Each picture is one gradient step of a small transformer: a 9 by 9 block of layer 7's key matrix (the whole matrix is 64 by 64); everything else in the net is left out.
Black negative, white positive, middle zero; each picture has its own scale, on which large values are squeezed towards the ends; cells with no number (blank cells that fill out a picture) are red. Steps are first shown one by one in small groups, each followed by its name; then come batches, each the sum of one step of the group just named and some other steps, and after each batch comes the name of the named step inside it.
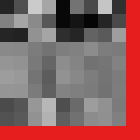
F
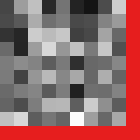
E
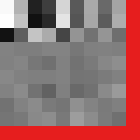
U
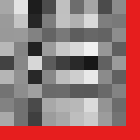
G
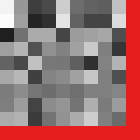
U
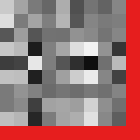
G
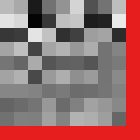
F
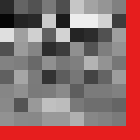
E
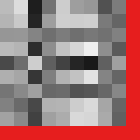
G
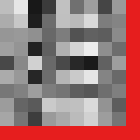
G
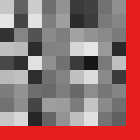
E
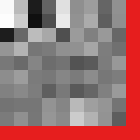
U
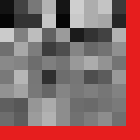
F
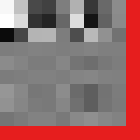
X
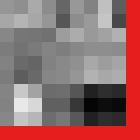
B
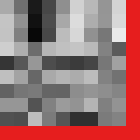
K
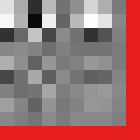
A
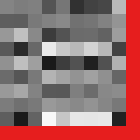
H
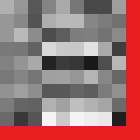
H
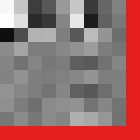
X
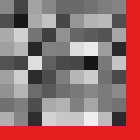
H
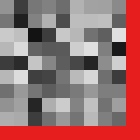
K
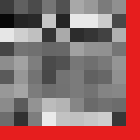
H
